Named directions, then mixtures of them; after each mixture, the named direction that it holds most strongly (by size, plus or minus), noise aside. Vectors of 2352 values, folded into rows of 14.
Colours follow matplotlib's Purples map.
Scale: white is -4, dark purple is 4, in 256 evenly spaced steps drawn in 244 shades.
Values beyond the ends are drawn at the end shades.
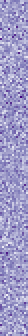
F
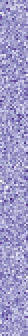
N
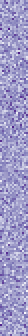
F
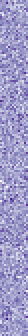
N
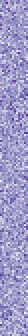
N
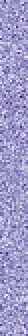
F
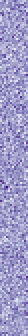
N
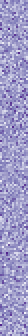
F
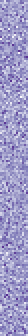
F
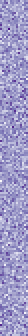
F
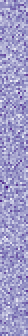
N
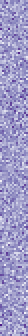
F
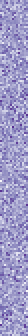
N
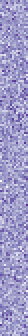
N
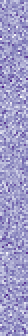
F
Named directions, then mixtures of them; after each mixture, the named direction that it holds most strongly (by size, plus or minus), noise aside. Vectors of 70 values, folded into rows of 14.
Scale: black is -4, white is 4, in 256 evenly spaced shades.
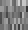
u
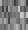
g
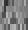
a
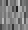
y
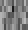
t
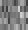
g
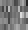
g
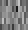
y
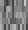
a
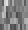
a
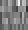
u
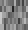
t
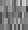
u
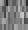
g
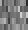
g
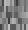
a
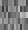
g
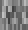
t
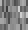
g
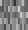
g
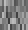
a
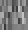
t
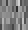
y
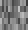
g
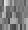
a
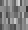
u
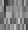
a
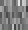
u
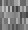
g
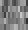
g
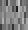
y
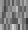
a
